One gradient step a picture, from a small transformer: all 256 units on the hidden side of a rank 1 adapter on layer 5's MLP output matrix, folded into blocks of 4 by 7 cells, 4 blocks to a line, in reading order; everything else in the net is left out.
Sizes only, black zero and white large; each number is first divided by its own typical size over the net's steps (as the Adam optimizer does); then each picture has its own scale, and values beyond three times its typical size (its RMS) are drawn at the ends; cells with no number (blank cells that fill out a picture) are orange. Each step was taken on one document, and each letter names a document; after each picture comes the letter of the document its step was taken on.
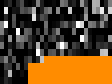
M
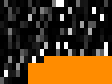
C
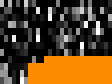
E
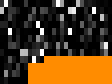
C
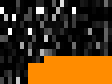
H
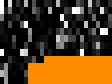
E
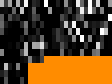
E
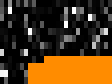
E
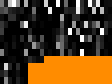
E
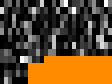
M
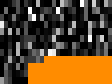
M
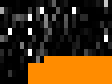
H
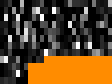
M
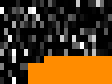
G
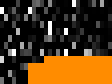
G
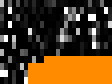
E
